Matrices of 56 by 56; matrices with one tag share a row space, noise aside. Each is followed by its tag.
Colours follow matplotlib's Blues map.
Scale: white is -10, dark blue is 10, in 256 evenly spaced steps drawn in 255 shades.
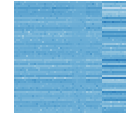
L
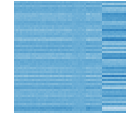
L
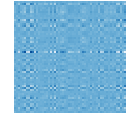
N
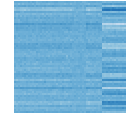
L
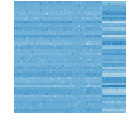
L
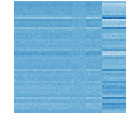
L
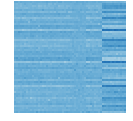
L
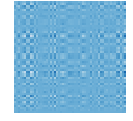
N
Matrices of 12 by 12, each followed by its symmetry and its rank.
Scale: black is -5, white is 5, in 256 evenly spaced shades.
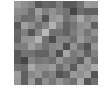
symmetric, full rank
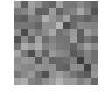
neither, full rank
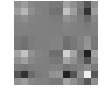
symmetric, rank one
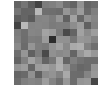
symmetric, full rank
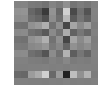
neither, rank one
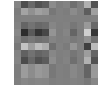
neither, rank one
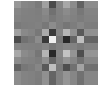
symmetric, rank one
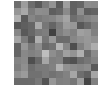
neither, full rank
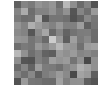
symmetric, full rank
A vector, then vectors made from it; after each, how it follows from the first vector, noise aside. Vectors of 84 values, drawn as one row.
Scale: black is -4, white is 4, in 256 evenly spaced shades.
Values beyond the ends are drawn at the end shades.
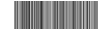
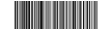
scaled up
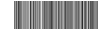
negated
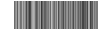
sign-scrambled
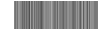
shrunk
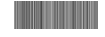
shrunk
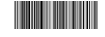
scaled up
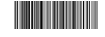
scaled up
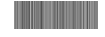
shrunk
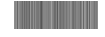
shrunk
